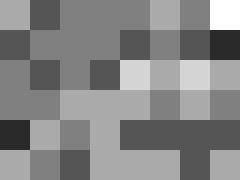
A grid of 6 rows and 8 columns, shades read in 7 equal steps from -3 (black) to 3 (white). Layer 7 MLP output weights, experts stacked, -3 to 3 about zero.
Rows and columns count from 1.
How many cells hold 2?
2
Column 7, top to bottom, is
0 -1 2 1 -1 -1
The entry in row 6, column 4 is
1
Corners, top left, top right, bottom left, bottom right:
1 3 1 1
